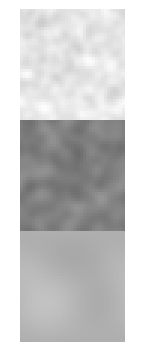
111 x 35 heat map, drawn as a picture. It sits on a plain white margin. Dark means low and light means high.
The table splits into 3 rows of 1 panel. Panel 1,1: very high, blotchy, faint in contrast. Panel 2,1: middling, blotchy, faint in contrast. Panel 3,1: high, smooth, faint in contrast.
